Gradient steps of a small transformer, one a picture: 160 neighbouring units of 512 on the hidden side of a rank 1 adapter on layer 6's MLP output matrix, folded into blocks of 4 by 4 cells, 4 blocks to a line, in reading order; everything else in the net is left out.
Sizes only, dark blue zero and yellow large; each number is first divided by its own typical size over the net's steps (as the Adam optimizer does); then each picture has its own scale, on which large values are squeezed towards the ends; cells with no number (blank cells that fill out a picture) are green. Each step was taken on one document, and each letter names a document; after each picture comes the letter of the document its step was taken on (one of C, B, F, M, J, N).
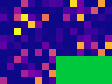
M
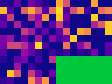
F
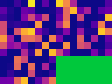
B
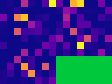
M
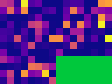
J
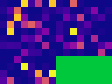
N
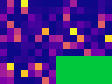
J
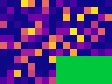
B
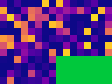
F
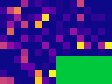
N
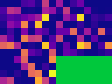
N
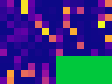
J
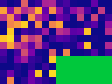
F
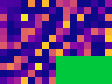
B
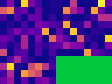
J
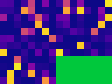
B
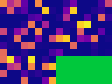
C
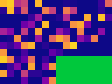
C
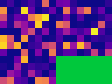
B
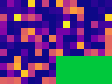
B
